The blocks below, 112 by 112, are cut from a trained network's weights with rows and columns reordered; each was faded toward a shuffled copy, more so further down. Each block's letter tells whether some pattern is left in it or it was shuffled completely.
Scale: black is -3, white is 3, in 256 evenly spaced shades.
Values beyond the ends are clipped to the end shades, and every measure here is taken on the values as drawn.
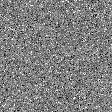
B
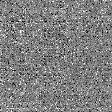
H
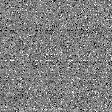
H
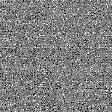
H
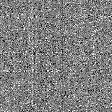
H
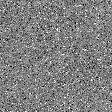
B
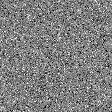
B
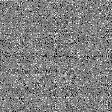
H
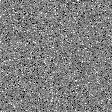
B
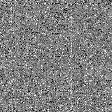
H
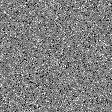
B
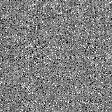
H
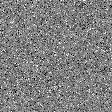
B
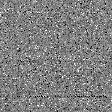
H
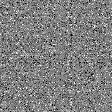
H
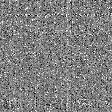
H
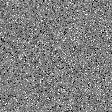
B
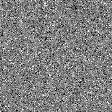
H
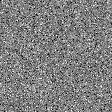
B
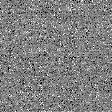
H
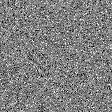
B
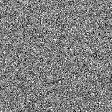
H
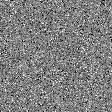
B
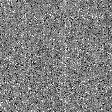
H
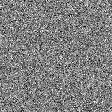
H
